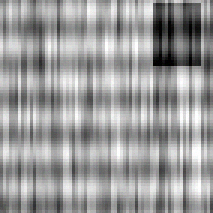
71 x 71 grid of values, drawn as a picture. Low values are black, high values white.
On average the colour sits 60% of the way up the scale. Horizontal stripes repeat 6 times down the table. An odd patch, lower than its surroundings, sits in the top right. The top right is the ninth with the lowest average.
